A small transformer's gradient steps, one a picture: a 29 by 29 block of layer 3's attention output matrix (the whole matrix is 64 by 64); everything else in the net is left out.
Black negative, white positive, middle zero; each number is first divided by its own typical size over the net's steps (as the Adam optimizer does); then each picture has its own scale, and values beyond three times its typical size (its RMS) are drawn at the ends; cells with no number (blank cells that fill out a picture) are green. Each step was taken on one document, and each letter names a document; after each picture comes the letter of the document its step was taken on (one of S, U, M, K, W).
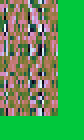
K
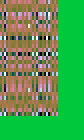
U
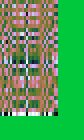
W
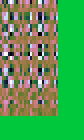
K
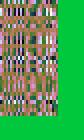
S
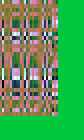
W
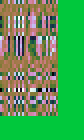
S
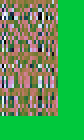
K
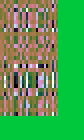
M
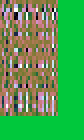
M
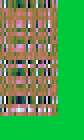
U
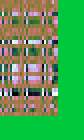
W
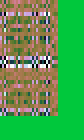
U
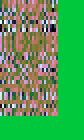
S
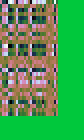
K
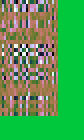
M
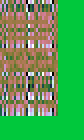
U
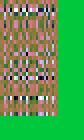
M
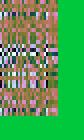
S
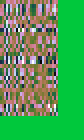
S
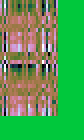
U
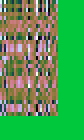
U
